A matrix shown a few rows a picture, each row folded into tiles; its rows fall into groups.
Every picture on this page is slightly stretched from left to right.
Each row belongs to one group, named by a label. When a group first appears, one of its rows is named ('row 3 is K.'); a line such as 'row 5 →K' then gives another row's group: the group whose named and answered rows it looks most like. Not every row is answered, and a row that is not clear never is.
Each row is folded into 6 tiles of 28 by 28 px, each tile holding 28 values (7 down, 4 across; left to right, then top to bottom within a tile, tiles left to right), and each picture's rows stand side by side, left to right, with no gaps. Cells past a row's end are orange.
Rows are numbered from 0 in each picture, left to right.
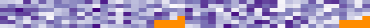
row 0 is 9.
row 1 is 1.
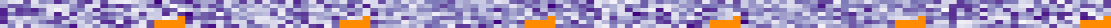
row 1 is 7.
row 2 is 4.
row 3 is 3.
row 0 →9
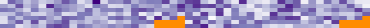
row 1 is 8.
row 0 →4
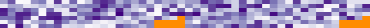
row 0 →8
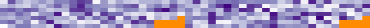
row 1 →1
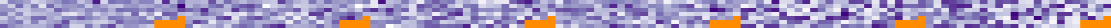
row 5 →1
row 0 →4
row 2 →4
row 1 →4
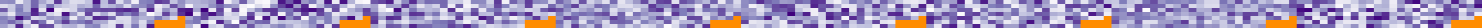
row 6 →1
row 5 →7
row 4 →1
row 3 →8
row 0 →8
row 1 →8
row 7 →3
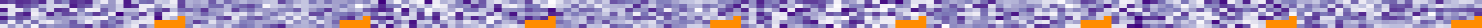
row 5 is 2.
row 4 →1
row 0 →1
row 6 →7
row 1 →4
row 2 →8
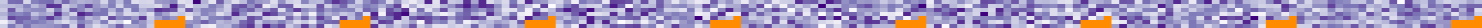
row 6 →2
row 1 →4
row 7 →7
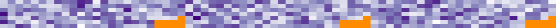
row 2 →2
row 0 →9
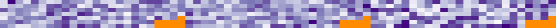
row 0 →4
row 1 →4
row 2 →3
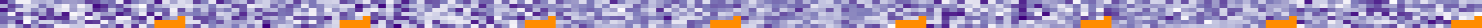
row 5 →8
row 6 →8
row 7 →9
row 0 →8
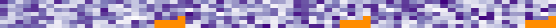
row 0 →3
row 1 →7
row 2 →1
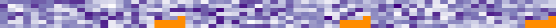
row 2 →8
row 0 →1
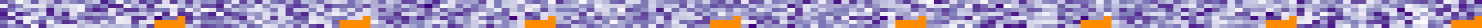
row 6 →2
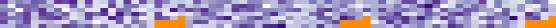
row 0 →1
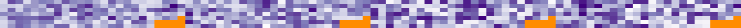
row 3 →1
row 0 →2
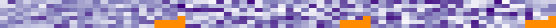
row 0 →4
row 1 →3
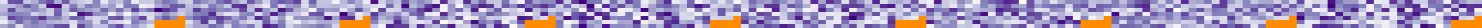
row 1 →2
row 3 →7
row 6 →7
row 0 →2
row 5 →9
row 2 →7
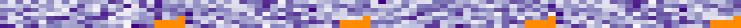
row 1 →9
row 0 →3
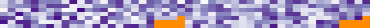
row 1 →3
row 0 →7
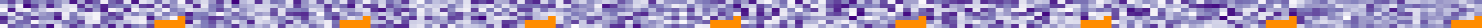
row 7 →9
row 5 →1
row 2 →3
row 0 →7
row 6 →8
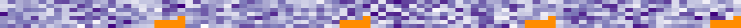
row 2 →7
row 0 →2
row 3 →2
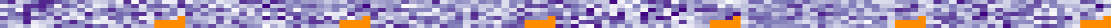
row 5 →2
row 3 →8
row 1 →9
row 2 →3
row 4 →2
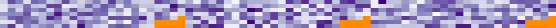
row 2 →4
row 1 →3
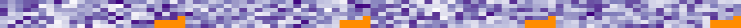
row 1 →2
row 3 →1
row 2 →8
